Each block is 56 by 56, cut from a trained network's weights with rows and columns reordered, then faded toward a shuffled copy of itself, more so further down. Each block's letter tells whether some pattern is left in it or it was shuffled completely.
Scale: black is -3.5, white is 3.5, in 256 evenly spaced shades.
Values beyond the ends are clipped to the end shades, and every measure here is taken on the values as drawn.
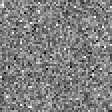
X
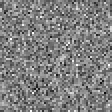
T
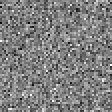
X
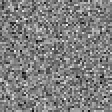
T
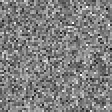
X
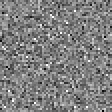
X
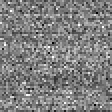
T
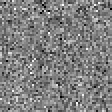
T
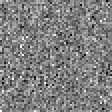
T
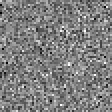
X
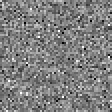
X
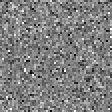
T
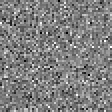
T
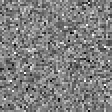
X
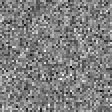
X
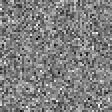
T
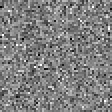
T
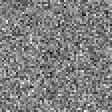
X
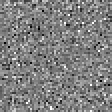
X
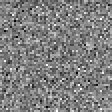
X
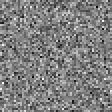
X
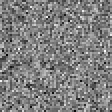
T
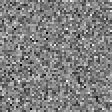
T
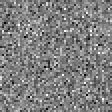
X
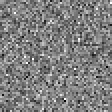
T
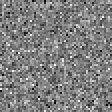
X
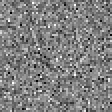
X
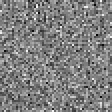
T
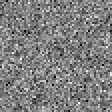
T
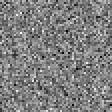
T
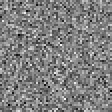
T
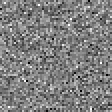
X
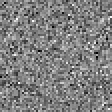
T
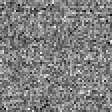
T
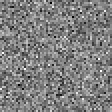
X
